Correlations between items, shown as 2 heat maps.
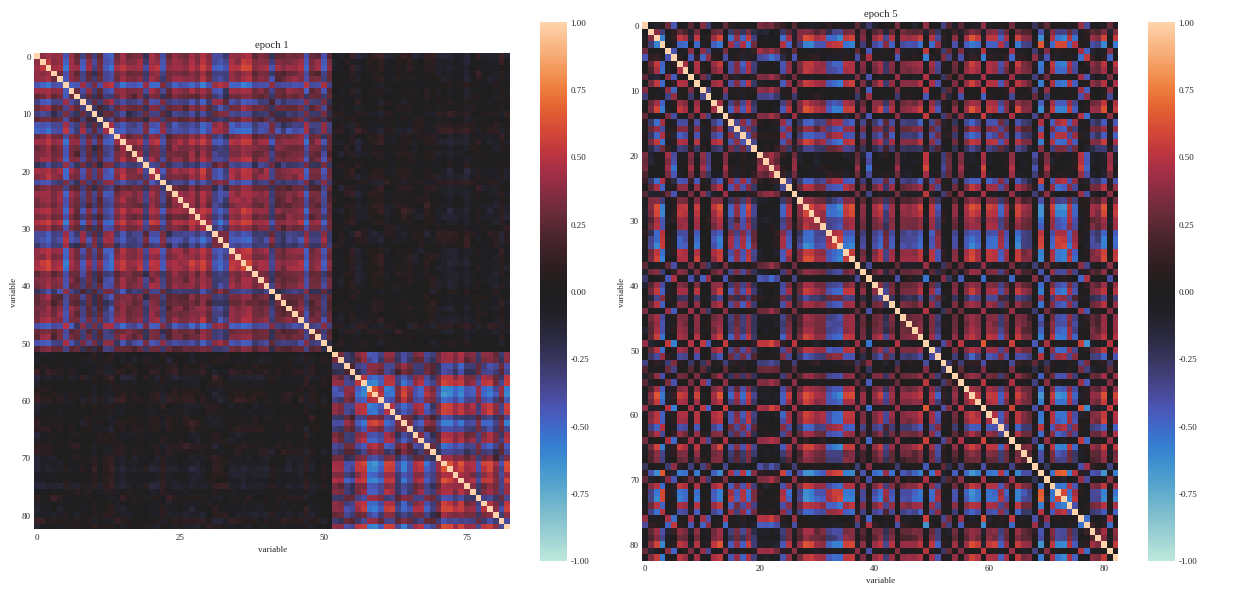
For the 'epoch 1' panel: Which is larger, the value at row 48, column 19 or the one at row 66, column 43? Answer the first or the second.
the second
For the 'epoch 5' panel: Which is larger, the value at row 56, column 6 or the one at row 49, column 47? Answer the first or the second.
the first
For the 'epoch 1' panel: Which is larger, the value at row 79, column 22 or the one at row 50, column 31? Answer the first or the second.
the second
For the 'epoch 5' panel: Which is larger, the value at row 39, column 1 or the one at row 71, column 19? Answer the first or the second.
the first
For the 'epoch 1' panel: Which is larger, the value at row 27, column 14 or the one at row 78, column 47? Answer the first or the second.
the first
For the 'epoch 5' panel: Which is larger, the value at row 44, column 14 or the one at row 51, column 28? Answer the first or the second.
the first
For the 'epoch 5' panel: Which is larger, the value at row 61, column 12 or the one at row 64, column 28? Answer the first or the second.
the first
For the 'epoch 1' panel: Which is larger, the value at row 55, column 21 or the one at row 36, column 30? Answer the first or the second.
the second
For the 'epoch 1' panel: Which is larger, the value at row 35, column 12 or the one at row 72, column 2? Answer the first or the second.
the second
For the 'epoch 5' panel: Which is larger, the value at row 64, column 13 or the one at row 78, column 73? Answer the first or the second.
the first
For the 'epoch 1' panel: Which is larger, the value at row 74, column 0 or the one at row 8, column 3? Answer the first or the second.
the first
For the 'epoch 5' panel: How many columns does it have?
83
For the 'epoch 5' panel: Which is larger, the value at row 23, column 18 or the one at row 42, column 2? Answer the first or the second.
the first
